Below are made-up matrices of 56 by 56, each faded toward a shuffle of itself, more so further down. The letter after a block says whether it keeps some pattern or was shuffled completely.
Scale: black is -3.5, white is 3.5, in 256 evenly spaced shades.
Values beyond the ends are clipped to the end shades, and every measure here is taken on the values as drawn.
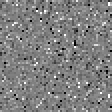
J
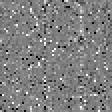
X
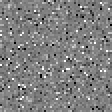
J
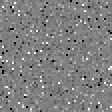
J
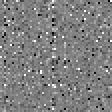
X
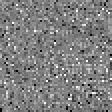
X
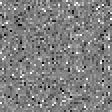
X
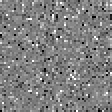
X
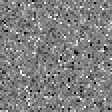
J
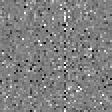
X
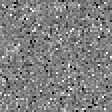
J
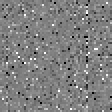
X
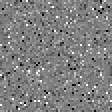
J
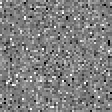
X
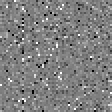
X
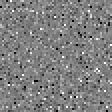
J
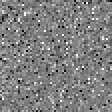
X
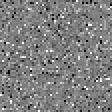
J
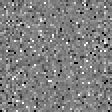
X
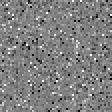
J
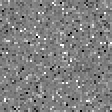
J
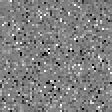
J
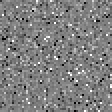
J
